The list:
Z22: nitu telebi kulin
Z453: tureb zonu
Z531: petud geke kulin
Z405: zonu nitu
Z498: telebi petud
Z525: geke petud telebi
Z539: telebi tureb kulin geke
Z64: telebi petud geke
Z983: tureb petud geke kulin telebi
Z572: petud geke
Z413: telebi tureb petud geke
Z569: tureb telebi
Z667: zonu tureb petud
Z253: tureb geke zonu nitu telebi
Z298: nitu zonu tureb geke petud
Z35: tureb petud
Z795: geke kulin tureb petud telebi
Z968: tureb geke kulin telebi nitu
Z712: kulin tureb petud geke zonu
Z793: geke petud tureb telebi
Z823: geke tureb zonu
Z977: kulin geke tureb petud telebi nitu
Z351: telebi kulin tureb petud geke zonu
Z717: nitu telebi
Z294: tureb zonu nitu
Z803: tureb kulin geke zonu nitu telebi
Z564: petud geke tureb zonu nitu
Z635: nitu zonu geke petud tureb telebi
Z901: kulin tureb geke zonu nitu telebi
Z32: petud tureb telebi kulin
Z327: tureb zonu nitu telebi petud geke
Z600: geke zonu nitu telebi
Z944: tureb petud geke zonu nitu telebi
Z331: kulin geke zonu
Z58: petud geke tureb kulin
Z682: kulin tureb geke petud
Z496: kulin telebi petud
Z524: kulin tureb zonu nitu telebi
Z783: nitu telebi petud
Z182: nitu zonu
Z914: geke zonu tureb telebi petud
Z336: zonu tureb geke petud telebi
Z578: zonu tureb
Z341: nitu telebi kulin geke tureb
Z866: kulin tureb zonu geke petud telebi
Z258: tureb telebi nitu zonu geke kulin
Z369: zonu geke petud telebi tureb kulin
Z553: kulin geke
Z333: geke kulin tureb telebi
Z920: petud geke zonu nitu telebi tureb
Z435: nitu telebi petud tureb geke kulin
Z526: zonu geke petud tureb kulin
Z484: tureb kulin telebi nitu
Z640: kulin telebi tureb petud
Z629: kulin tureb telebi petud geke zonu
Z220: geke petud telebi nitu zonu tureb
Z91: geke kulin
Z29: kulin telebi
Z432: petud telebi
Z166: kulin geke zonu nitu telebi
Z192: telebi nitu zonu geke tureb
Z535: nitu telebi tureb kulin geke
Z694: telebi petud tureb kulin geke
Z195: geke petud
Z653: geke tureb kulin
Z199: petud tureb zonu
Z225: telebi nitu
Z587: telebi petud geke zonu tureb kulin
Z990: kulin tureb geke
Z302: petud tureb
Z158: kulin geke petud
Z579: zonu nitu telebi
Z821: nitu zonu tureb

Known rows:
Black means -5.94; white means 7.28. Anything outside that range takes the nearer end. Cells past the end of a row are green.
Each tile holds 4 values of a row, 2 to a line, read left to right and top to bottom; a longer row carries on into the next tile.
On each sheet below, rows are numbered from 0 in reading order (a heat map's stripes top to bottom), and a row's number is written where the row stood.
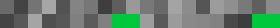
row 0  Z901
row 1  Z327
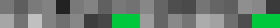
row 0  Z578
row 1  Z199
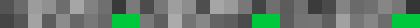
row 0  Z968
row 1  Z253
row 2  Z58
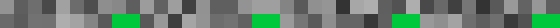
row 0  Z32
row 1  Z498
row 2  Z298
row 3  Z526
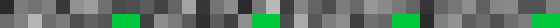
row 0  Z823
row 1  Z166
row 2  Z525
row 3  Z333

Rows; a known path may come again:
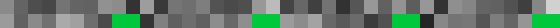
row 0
Z199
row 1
Z496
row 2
Z526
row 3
Z29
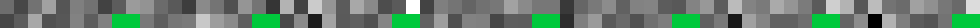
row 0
Z901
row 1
Z302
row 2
Z22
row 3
Z220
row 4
Z333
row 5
Z435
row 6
Z783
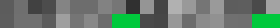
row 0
Z58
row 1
Z484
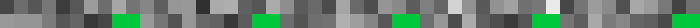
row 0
Z369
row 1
Z298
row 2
Z32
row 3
Z192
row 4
Z253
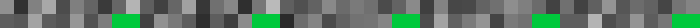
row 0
Z524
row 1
Z166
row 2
Z977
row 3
Z195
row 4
Z866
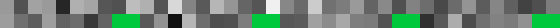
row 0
Z821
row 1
Z717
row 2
Z569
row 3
Z990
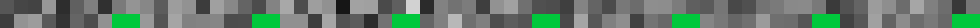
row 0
Z331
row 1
Z294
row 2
Z182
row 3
Z823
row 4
Z525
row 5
Z564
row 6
Z968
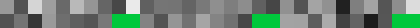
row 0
Z535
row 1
Z944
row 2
Z579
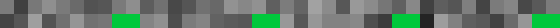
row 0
Z629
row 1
Z920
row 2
Z327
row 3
Z91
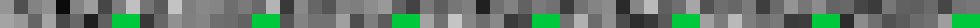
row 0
Z405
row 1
Z539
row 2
Z793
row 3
Z578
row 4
Z600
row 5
Z336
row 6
Z158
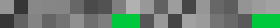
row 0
Z640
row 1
Z498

